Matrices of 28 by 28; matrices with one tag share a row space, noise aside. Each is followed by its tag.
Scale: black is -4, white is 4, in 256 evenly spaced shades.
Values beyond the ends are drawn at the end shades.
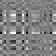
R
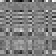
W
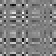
R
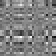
W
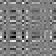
R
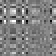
R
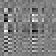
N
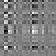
N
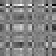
W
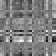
W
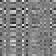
R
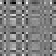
R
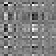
N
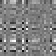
R
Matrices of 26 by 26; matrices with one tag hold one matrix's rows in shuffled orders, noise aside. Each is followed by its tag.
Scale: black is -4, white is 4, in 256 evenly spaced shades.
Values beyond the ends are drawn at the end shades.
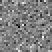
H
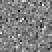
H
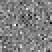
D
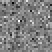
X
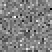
D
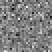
X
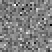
D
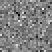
H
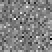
D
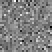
D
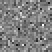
H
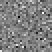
H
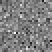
D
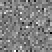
D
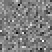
H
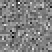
X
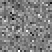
X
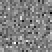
D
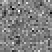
X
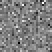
H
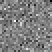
D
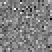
D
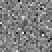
H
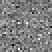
X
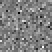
H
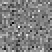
X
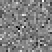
H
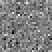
X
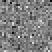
X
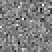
H
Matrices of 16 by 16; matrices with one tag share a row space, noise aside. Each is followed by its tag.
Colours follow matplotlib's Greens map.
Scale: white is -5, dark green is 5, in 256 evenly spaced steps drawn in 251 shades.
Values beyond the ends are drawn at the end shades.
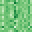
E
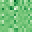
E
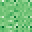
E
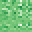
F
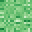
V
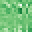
F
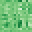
F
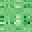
V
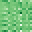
F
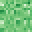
V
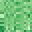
V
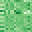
V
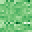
V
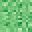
F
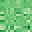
V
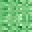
F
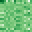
V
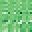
F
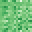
F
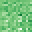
F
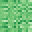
F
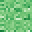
V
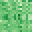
F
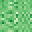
E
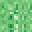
E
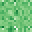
E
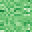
V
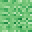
F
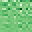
F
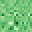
E
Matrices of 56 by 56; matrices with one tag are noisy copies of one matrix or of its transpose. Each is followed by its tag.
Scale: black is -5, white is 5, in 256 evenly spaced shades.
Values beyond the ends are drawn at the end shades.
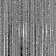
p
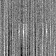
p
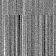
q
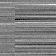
q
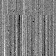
q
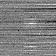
p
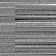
q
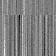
q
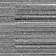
q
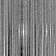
p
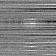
p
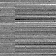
q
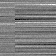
q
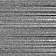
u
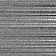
u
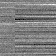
q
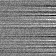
u
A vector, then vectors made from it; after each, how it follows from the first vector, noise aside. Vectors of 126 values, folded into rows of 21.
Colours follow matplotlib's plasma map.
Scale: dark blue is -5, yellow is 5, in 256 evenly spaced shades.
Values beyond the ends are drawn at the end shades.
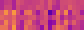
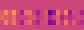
partly zeroed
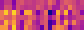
scaled up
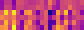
scaled up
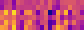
scaled up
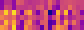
scaled up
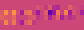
partly zeroed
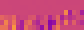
partly zeroed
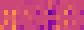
partly zeroed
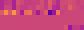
partly zeroed
